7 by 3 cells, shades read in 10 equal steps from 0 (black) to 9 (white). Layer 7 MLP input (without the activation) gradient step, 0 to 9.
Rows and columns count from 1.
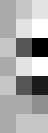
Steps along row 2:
up up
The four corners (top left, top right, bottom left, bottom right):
6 8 6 7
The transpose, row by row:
6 6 7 6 7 6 6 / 7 8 3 8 3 6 7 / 8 9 0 9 1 5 7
